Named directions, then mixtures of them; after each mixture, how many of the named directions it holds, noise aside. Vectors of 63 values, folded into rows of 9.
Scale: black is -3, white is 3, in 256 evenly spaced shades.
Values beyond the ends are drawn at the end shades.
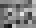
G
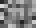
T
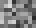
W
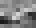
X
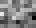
three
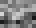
two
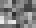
two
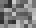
one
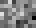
three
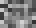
one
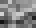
two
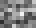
three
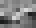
one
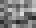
three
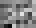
one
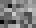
three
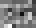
one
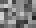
two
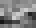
one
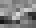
one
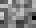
three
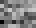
three
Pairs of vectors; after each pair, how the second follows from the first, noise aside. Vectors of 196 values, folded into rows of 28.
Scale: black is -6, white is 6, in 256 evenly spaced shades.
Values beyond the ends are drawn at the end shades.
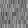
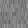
shrunk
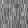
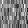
scaled up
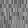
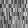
scaled up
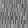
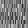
scaled up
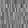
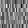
scaled up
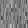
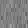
shrunk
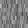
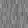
shrunk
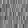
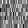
scaled up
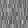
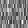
scaled up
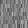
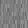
shrunk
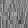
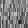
scaled up
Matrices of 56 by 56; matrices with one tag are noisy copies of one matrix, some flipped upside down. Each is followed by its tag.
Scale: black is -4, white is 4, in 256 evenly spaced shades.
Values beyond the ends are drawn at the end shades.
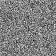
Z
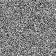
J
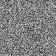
J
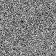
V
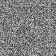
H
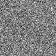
V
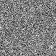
V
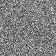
V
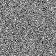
V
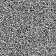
H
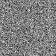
H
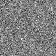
V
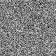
J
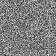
H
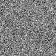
V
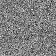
Z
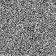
J
